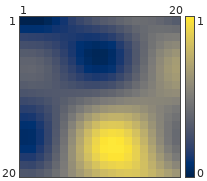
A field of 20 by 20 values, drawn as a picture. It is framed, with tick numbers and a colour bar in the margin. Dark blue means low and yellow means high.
Ninth with the highest average: bottom middle. Slope: up to the bottom right. Stripes: none.
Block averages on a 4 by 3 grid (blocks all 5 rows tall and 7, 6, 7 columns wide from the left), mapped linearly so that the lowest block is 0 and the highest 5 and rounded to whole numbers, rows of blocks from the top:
0 0 2
1 0 2
1 4 3
1 5 4
